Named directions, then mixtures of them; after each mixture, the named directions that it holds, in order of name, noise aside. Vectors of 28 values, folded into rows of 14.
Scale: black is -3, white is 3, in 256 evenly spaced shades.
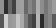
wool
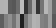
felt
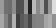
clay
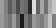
clay, felt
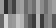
wool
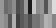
clay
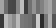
felt, wool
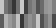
felt, wool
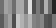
clay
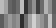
felt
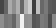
clay, felt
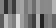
wool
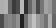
felt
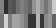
clay, wool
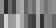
wool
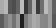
felt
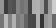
clay, wool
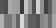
felt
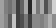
clay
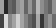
wool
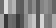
wool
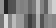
clay, wool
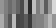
clay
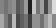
clay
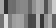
clay, wool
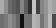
clay, felt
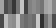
felt, wool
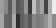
clay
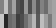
clay, wool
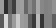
wool
